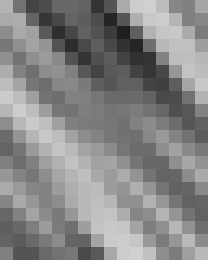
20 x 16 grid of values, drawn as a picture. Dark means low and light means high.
Neither half mirrors the other. The ninth with the lowest average is the top middle. The centre is the smoothest part. Streaks slant down to the right.
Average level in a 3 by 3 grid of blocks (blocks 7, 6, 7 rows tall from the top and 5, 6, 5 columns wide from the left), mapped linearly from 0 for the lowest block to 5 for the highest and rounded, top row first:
304
532
353
